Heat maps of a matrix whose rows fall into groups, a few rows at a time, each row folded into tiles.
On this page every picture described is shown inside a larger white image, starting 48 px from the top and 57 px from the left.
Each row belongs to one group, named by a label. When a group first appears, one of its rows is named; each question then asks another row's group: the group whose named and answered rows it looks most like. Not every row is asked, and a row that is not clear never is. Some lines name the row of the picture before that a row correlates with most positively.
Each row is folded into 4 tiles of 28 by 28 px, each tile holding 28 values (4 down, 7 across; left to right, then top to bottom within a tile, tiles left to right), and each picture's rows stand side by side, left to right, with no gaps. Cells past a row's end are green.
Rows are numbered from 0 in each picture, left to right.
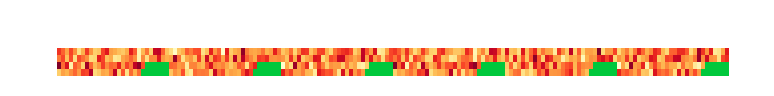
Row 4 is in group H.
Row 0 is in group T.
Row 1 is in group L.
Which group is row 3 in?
T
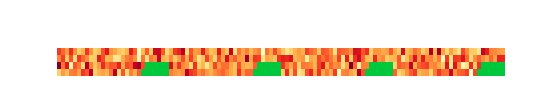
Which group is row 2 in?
L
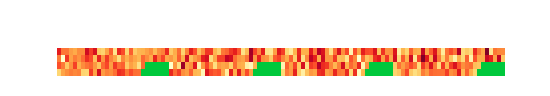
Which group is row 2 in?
H
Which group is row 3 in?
H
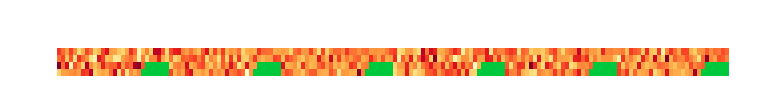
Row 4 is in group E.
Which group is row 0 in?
T
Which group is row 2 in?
L
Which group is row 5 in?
L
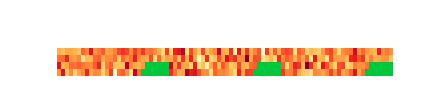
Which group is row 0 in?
L
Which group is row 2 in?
E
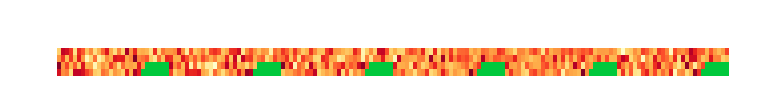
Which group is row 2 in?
T
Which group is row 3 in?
L
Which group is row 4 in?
L
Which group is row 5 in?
L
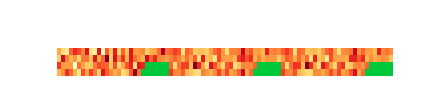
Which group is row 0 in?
L
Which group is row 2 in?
E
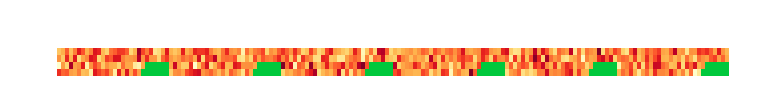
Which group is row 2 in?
T
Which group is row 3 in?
L
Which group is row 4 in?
H
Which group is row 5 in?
H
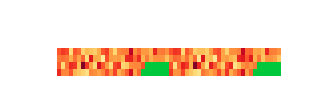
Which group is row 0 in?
E
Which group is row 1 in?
E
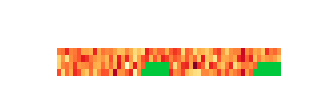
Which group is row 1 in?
E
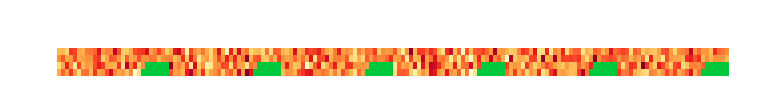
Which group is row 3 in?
H
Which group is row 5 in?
E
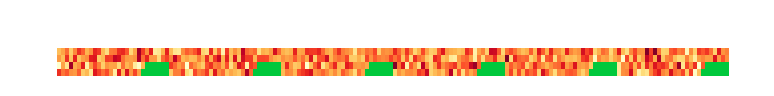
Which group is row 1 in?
L
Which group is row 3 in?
T
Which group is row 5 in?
H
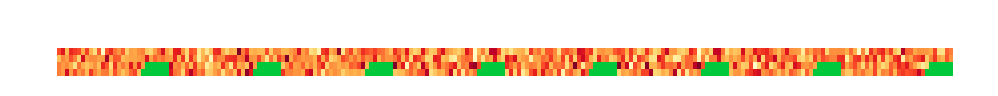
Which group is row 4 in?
L
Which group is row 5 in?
T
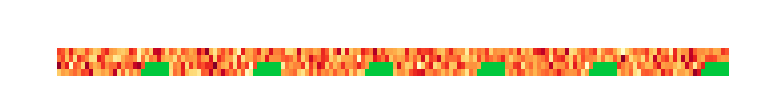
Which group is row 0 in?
T
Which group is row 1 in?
H
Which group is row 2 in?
H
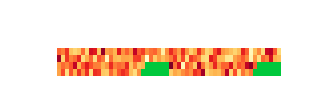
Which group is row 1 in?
T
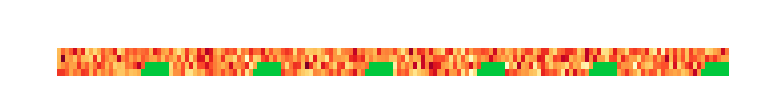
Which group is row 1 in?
H
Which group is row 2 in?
E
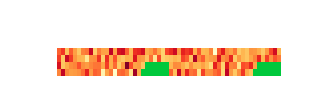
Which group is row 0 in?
L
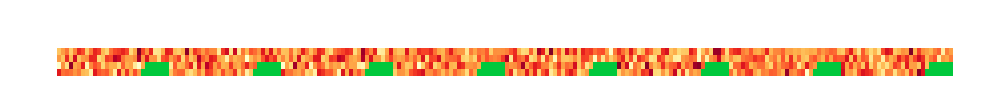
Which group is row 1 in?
H
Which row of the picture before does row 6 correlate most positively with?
1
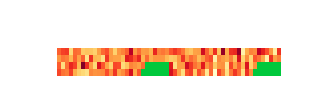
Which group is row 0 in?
E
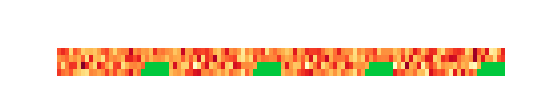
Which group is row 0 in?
E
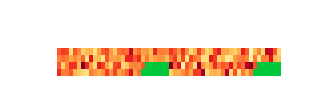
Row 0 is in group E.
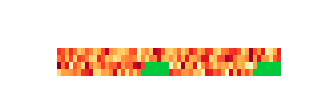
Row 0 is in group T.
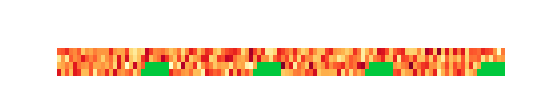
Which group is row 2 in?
T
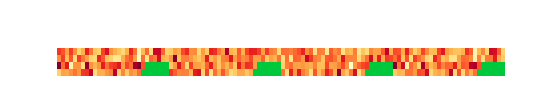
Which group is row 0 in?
T
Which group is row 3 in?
T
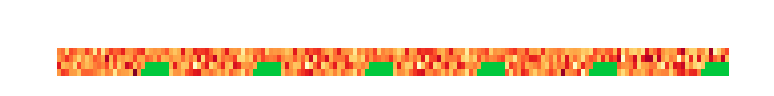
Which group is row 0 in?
L
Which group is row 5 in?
H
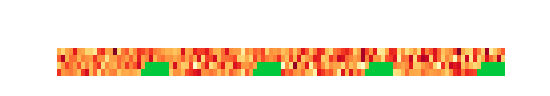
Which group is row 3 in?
H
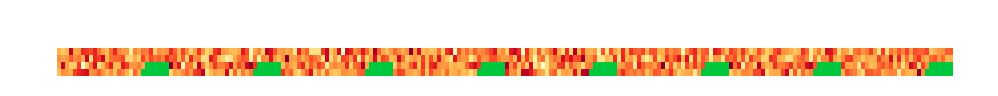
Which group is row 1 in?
T
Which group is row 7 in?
L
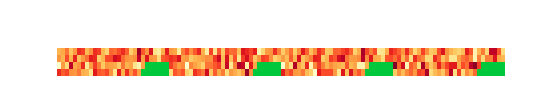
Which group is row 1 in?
L
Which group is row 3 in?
T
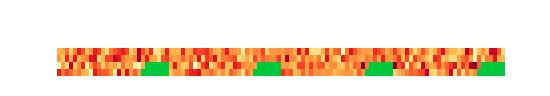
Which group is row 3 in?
T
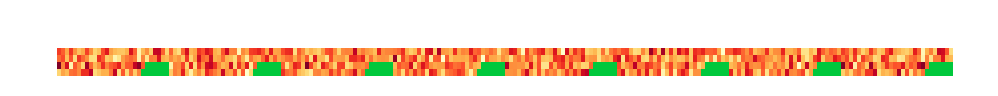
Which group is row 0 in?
T
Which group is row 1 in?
H
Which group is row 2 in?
E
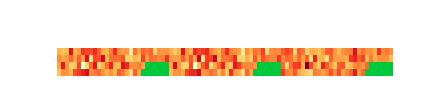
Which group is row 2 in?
E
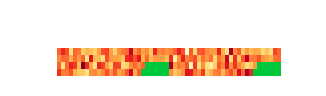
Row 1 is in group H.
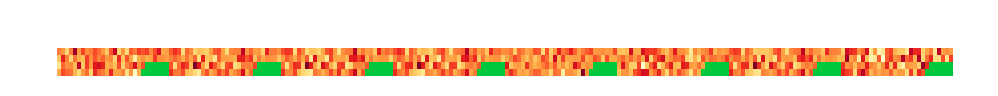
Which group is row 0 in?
H
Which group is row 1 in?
E
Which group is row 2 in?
E
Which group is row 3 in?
E
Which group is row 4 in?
L
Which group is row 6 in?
E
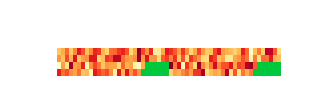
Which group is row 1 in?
T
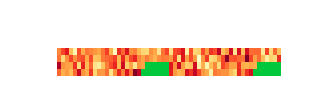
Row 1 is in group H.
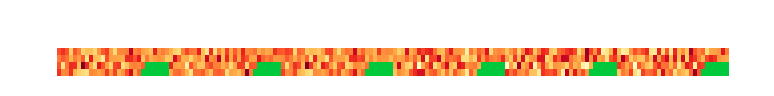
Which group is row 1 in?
L
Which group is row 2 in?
E
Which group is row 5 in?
L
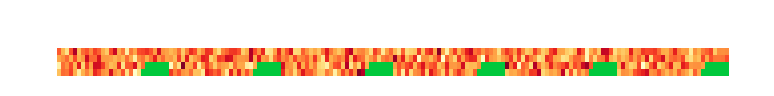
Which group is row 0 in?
H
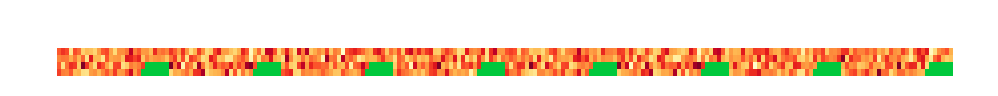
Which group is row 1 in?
T
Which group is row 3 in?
H
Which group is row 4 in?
E
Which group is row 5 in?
T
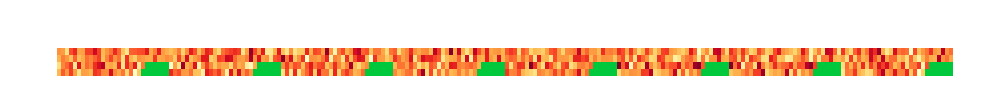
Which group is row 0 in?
H
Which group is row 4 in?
E
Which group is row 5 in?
T
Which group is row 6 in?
T
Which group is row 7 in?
H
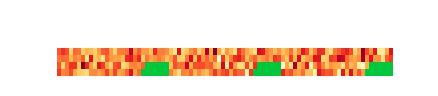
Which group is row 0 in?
E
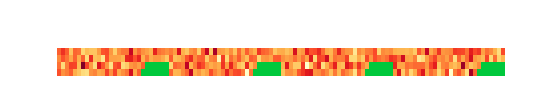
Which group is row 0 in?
E
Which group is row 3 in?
L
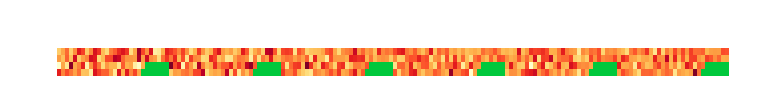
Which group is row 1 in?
T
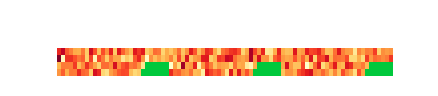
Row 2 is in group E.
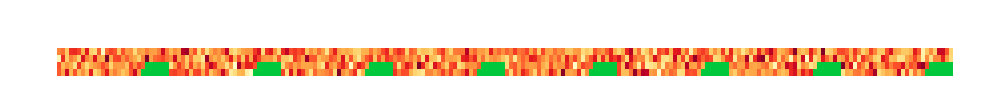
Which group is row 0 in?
L
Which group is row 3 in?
E
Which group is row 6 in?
H
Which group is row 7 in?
T
